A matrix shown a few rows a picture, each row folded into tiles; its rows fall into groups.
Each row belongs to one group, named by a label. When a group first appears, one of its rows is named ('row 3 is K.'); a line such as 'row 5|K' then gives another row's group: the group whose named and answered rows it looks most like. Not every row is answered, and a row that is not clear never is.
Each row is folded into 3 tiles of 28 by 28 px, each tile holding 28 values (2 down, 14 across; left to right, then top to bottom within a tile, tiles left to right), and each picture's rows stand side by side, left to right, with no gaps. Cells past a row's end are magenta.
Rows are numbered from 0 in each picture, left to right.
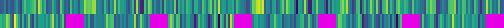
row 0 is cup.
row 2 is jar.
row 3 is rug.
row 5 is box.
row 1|rug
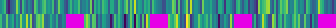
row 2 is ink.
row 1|jar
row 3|box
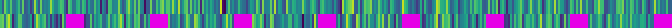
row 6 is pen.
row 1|pen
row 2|ink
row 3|ink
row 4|box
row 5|pen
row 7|box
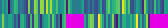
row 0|jar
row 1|cup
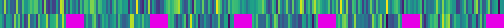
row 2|rug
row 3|rug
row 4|ink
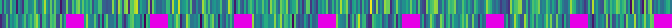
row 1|jar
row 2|ink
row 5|box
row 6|box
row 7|cup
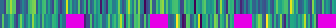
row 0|box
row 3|cup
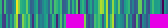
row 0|pen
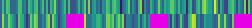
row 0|jar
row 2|rug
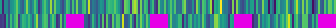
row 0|pen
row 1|cup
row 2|jar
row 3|pen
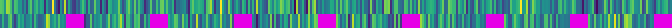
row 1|pen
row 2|cup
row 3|cup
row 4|ink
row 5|box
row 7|ink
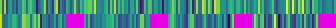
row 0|pen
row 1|rug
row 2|rug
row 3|jar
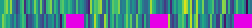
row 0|rug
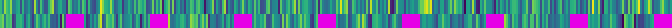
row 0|ink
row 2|pen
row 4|ink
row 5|rug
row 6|box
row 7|ink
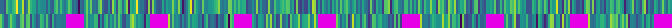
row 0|box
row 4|ink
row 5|box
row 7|pen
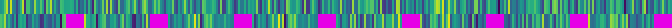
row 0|rug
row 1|ink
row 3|ink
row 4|cup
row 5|box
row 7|pen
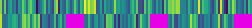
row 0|pen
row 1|rug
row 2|rug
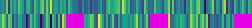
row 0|jar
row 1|cup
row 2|pen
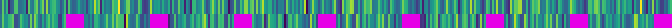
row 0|jar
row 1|box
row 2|pen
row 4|box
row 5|pen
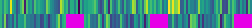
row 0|rug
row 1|rug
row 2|rug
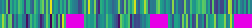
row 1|ink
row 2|cup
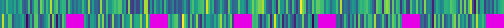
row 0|jar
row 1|cup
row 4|cup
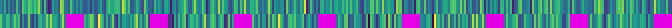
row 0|cup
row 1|cup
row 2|pen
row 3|ink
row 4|jar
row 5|cup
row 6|jar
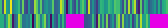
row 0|ink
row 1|cup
